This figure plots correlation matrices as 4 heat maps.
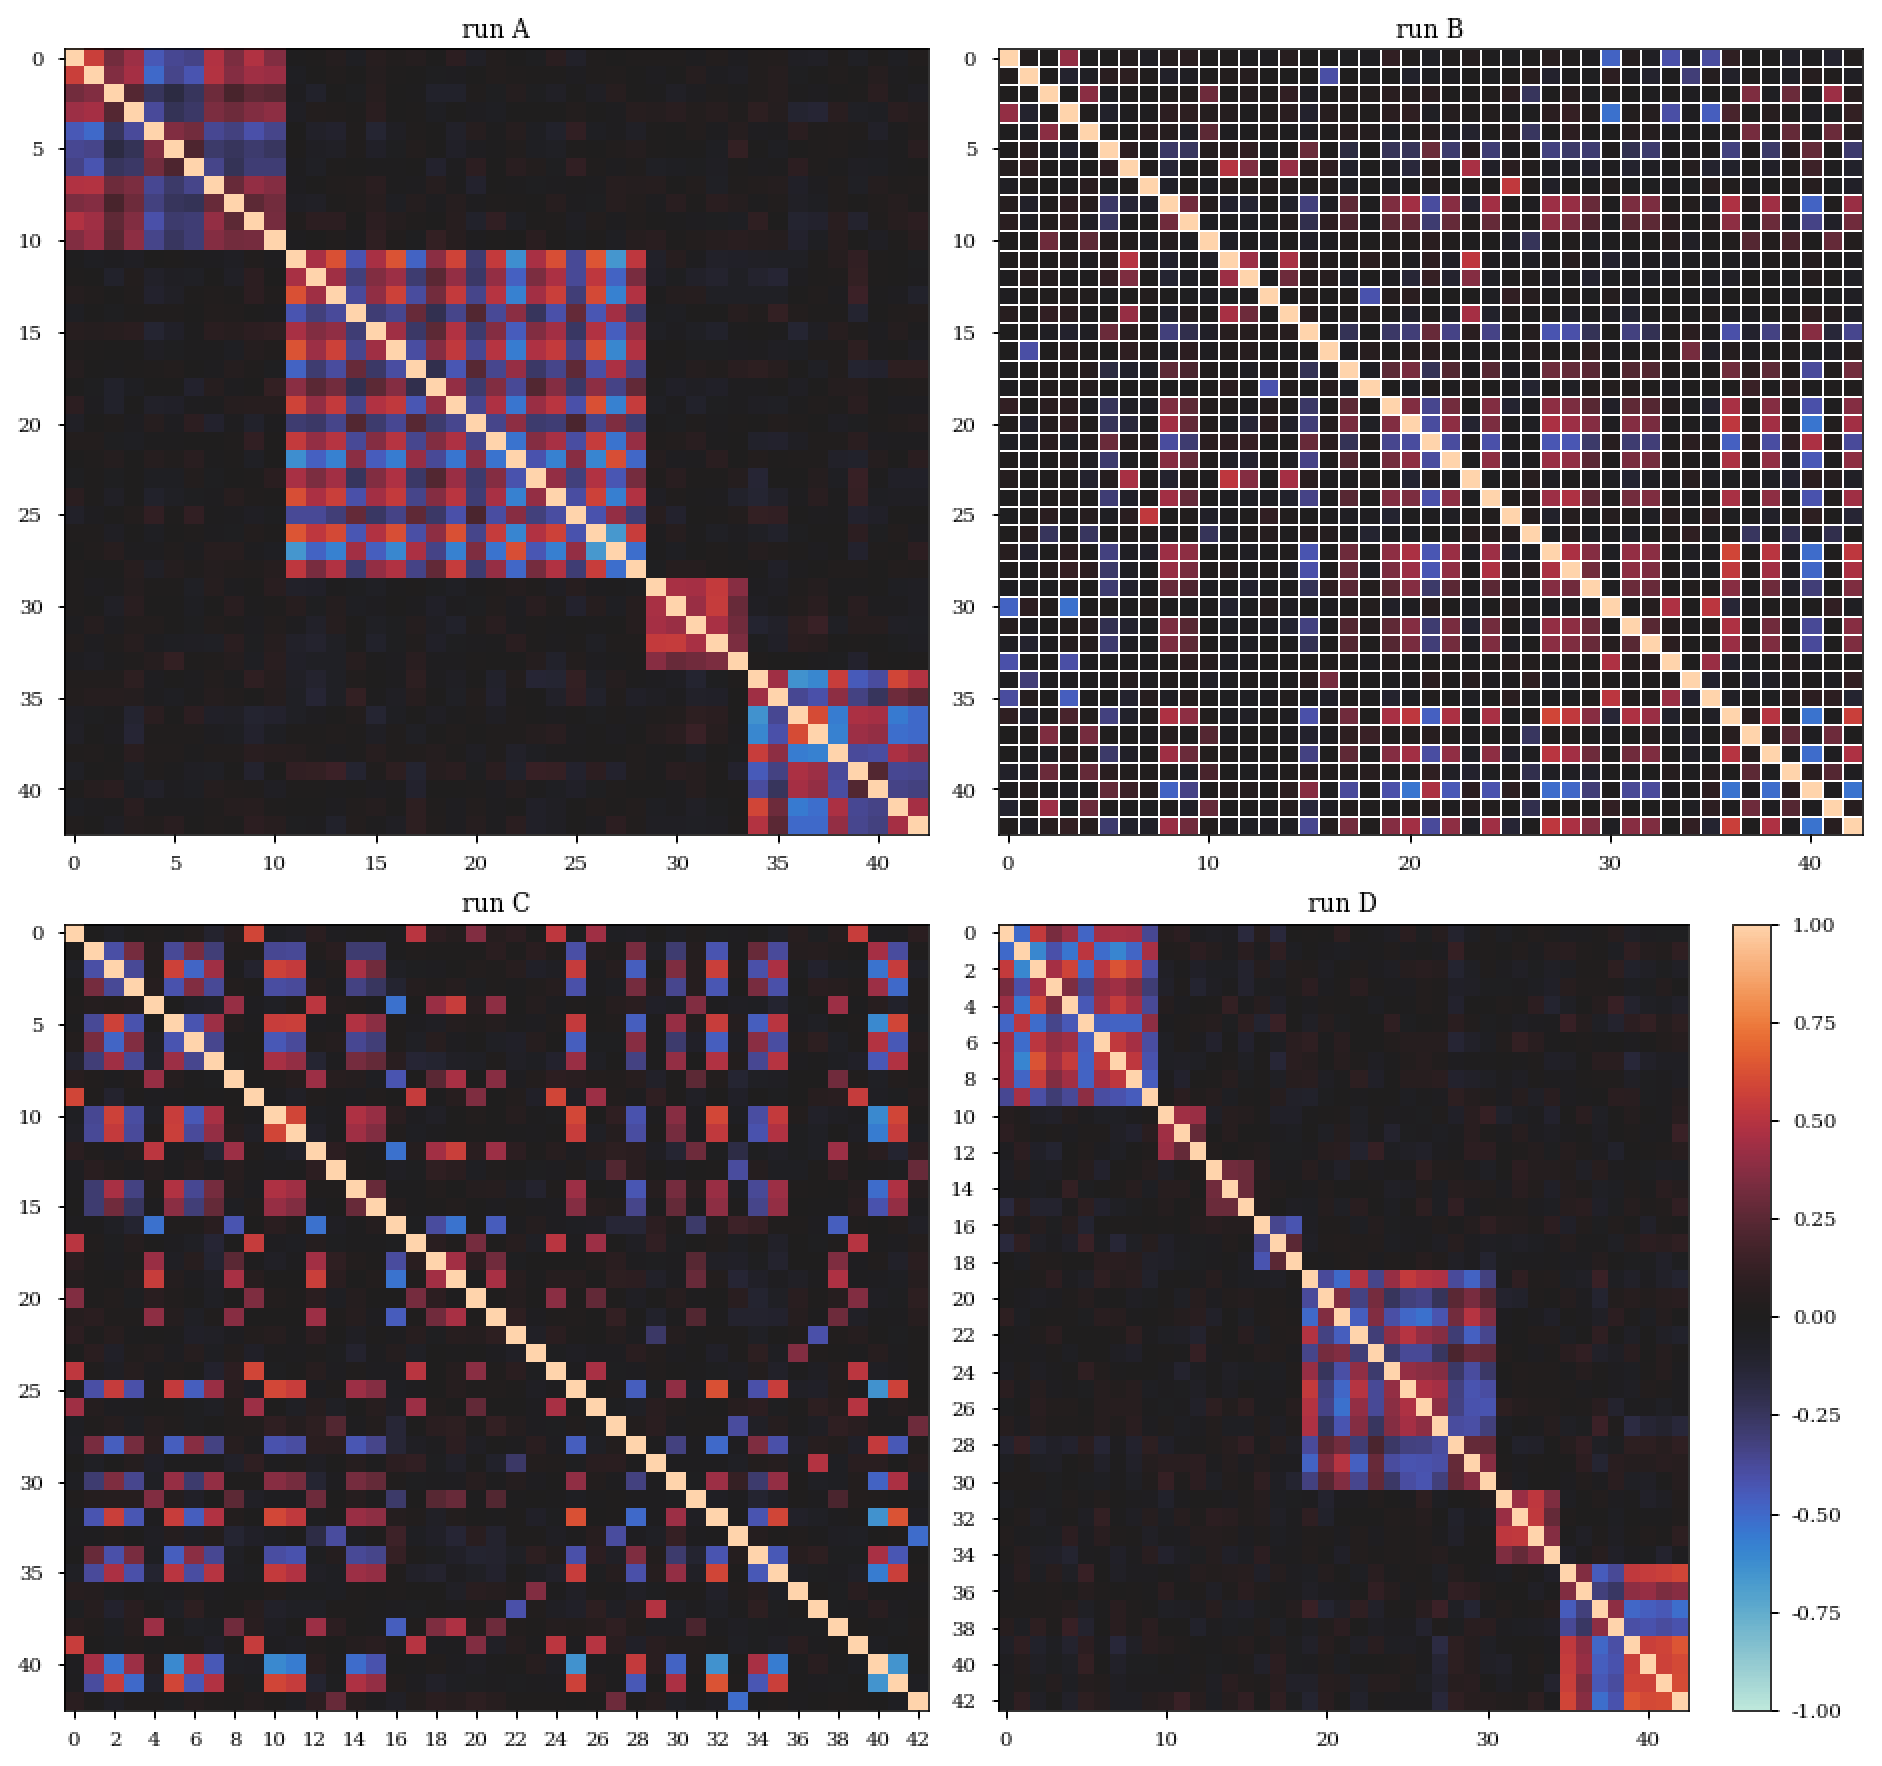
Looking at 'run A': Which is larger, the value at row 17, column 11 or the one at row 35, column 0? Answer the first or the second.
the second
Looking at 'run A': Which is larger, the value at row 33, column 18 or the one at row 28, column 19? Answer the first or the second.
the second
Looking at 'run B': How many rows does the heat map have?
43
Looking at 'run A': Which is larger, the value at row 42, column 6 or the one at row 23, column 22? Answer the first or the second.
the first
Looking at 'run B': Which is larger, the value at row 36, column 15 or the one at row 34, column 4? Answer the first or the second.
the second
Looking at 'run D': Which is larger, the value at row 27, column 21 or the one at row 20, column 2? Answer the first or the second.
the second
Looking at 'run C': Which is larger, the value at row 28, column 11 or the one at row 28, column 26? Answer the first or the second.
the second
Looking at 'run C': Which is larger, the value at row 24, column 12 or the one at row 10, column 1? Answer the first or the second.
the first
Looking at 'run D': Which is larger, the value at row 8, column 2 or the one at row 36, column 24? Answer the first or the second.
the first
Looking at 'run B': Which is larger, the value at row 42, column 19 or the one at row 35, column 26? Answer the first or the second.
the first
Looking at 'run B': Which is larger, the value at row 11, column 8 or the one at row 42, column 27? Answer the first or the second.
the second
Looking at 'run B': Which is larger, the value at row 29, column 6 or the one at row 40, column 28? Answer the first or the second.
the first
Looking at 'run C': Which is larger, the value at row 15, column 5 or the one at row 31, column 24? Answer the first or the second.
the first
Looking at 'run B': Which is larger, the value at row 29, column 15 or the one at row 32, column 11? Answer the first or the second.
the second
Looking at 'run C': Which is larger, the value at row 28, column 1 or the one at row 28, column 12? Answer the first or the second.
the first
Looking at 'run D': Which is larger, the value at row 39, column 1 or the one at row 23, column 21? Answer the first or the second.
the second
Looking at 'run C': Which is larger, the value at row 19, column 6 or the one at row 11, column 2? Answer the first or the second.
the second
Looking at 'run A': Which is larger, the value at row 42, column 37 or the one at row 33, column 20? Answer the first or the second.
the second
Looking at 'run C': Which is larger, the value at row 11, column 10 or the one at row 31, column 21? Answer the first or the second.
the first
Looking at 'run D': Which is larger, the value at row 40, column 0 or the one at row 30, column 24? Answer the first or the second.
the first
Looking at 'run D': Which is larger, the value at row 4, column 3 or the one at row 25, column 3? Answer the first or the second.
the first
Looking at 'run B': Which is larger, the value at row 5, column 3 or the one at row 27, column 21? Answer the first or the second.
the first
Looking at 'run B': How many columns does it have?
43
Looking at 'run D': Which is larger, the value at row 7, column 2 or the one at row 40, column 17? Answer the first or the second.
the first
